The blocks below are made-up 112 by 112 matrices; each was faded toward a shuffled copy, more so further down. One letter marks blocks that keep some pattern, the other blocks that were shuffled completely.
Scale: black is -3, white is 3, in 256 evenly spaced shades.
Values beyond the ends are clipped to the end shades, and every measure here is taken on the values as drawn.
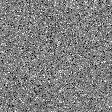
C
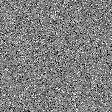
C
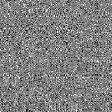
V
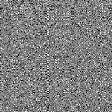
V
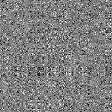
V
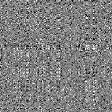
V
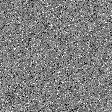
C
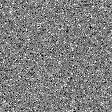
C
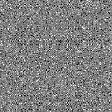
V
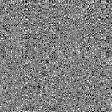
V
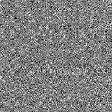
V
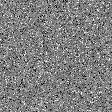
C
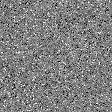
C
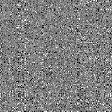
V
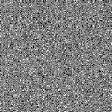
V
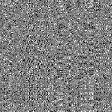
V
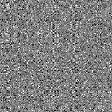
V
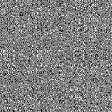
V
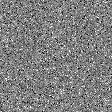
C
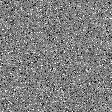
C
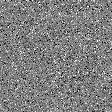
C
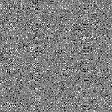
V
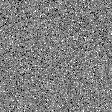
C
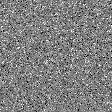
C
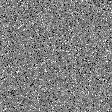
C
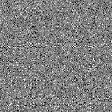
V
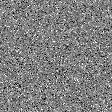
C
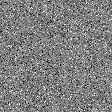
C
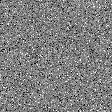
C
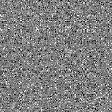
V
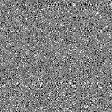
V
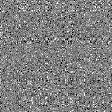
V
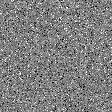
C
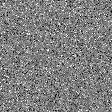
C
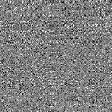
V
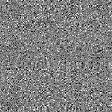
V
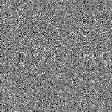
V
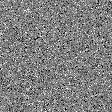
C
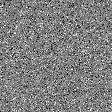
C
